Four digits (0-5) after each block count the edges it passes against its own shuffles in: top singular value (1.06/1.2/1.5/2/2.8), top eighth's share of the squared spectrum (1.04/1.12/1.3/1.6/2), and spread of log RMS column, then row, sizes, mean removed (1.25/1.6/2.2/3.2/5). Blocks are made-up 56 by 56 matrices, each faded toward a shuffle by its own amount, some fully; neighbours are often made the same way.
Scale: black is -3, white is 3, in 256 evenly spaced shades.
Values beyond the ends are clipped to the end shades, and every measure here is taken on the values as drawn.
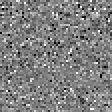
2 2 0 1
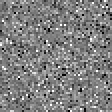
0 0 0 0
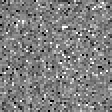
1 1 0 0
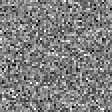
0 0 0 0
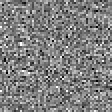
3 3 1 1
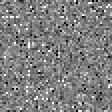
0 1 0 0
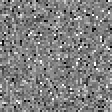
0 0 0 0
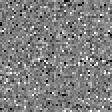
0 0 0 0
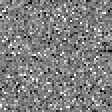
0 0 0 0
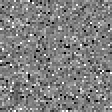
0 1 0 0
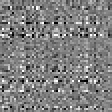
4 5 3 4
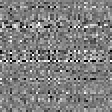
4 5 3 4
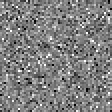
2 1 0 0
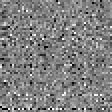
4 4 2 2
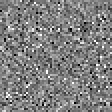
3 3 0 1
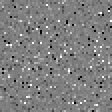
1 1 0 0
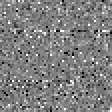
2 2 0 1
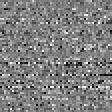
2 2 0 4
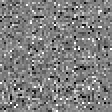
3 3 2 1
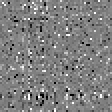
3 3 2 1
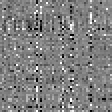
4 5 3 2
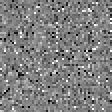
3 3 1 1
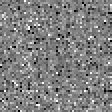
2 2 1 0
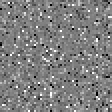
2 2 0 0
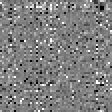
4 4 2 2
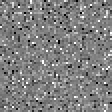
2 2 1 0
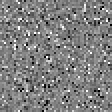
2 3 2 1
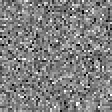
3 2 0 0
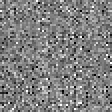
3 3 1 2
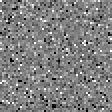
0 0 0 0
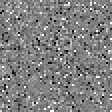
1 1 0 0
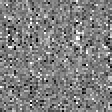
3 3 2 1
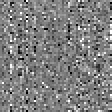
3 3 3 0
